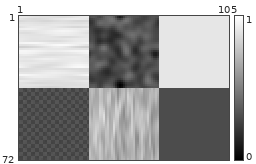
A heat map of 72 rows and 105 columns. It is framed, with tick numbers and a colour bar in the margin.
It is made of 2 by 3 panels. Panel 1,1: very high, streaked across, faint in contrast. Panel 1,2: low, blotchy. Panel 1,3: very high, flat. Panel 2,1: low, checkered, faint in contrast. Panel 2,2: high, streaked downward. Panel 2,3: low, flat.
